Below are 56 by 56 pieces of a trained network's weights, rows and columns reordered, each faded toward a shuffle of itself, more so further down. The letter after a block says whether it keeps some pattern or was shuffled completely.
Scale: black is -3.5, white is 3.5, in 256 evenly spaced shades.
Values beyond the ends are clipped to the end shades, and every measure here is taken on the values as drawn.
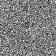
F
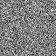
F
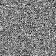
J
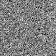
J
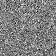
F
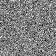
F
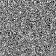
J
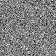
F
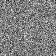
J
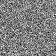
F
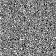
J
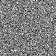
J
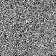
J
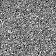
F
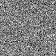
J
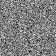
F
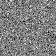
F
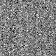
J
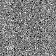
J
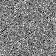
F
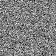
F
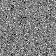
F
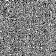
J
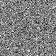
F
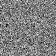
F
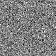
F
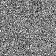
J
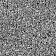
F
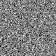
J
